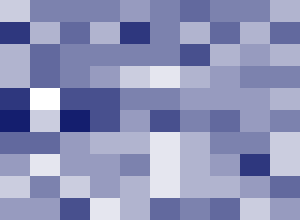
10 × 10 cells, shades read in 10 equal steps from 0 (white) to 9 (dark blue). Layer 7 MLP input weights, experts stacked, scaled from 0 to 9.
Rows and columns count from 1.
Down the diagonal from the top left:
2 3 5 4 5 7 3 4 4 4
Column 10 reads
3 6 3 5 3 5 2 2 6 4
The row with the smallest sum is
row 9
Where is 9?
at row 6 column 1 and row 6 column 3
